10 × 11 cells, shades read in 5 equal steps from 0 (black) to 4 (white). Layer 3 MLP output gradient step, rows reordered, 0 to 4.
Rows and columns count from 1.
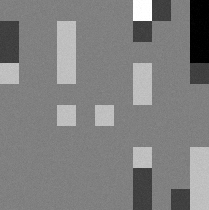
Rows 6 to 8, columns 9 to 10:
2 2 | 2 2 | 2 2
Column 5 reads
2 2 2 2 2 2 2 2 2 2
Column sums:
19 20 20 24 20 21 20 22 19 19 16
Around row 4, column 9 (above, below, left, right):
2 2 3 2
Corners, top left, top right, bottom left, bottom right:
2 0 2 3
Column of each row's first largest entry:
8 4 4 1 8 4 1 8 11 11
